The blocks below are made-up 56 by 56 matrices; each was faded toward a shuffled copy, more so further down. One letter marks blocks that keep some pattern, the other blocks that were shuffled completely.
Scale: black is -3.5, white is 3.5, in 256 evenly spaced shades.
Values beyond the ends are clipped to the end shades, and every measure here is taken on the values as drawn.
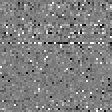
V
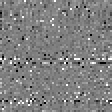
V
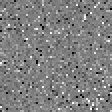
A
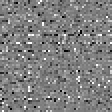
V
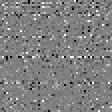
V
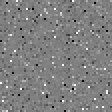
A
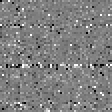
V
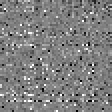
V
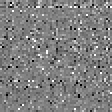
V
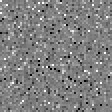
A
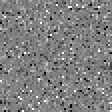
A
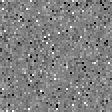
A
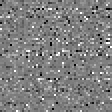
V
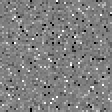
A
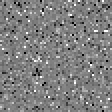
A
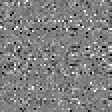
V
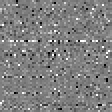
V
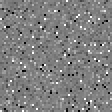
A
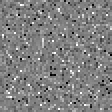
A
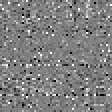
V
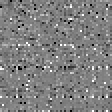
V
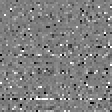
V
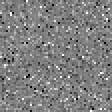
A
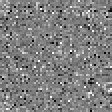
V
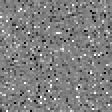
A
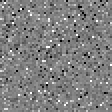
A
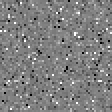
A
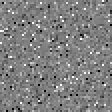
A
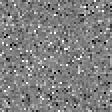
A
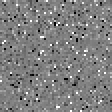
A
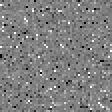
A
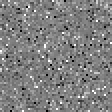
A
